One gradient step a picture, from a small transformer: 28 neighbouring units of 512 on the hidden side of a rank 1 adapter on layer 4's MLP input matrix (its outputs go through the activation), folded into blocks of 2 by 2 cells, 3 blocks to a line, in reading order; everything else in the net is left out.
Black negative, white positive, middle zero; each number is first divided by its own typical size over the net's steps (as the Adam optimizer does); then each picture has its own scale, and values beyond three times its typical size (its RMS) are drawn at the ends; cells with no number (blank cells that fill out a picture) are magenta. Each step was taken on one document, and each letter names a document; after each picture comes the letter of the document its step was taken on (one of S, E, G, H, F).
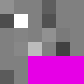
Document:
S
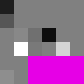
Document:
S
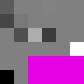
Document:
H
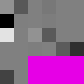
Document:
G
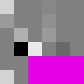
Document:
S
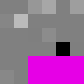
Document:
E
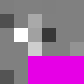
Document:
H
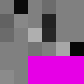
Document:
G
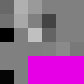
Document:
G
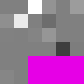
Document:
E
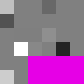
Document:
S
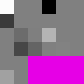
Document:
S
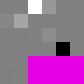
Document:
E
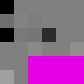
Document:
H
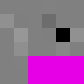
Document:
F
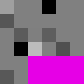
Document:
S
